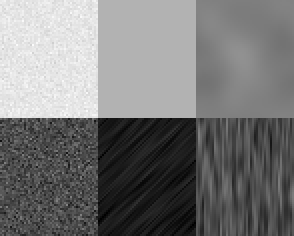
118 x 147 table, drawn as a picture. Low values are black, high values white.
The table splits into 2 rows of 3 panels. Panel 1,1: very high, fine-grained, faint in contrast. Panel 1,2: high, flat. Panel 1,3: middling, smooth, faint in contrast. Panel 2,1: low, fine-grained. Panel 2,2: very low, slanting up to the right, faint in contrast. Panel 2,3: low, streaked downward.
